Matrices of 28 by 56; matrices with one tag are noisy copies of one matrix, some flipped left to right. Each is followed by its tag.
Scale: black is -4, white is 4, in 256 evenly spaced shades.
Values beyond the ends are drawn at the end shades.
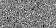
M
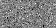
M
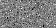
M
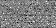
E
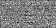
E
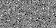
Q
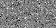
Q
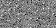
Q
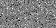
Q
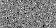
M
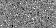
M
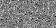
Q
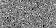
M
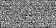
E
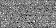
E
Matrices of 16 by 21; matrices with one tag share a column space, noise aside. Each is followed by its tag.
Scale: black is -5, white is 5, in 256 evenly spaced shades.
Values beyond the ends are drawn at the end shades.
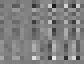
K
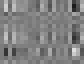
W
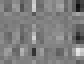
W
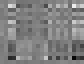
K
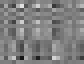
K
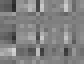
W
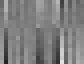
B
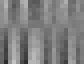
B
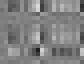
W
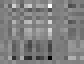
K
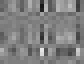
W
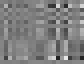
K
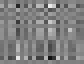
K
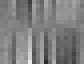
B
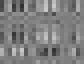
W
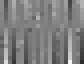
B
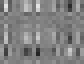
W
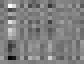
K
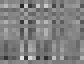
K
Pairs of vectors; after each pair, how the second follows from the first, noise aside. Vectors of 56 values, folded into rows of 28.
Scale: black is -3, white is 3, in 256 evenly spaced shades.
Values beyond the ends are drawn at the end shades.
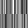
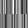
copied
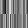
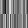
copied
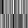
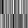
copied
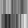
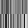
sign-scrambled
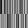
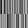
copied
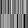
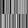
reversed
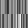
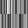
reversed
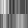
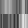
reversed
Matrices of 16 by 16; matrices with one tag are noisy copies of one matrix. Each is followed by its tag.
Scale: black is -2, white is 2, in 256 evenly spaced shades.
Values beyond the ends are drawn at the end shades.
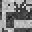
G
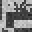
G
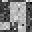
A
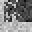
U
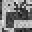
G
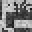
G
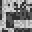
G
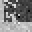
U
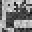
G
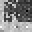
U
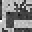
G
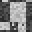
A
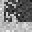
U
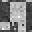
A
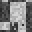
A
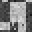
A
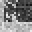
U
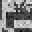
G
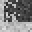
U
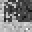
U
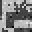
G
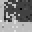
U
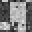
A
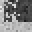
U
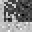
U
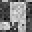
A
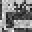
G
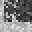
U
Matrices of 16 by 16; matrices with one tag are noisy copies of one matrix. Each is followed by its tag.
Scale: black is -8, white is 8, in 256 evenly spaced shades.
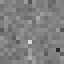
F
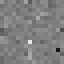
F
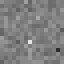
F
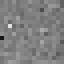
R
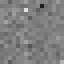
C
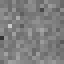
R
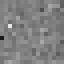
R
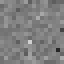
F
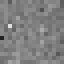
R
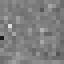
R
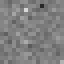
C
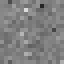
C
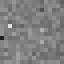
R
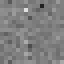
C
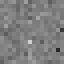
F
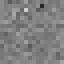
C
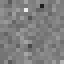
C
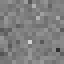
F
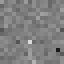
F
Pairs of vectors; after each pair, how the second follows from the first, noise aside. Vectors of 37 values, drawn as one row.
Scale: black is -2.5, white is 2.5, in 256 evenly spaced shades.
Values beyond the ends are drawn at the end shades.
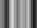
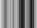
wrapped around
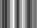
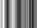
wrapped around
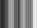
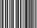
shuffled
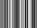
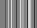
partly zeroed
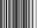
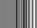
partly zeroed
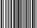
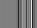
partly zeroed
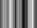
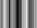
wrapped around
